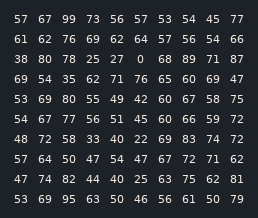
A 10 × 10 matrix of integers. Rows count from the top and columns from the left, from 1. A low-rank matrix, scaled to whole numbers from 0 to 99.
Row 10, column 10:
79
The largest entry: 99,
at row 1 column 3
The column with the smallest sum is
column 6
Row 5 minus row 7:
5 -3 22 22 9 20 -9 -16 -16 3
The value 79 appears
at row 10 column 10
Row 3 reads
38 80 78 25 27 0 68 89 71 87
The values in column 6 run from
0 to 76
